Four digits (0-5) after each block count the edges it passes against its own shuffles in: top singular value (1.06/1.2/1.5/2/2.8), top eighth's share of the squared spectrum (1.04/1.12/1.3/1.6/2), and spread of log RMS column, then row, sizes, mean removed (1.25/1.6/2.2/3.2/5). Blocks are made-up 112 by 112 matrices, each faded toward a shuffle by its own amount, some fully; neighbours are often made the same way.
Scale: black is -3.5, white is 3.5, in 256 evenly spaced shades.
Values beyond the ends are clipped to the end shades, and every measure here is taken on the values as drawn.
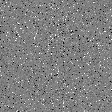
2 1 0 0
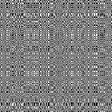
5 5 4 4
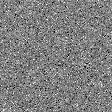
2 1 0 0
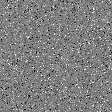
0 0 0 0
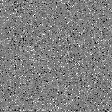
3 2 1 0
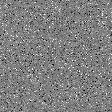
3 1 0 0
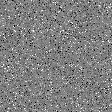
2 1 0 0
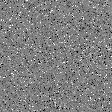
0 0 0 0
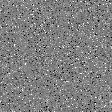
3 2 0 0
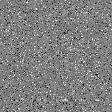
3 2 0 1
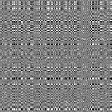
5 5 4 4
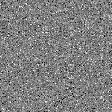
3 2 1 1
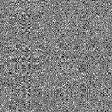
4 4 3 2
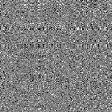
4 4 2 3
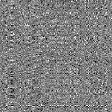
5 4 3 3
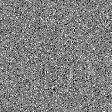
3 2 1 0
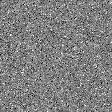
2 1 0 0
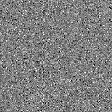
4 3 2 1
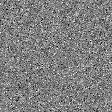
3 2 0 0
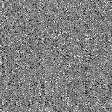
3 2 1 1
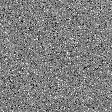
0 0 0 0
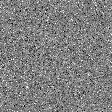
1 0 0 0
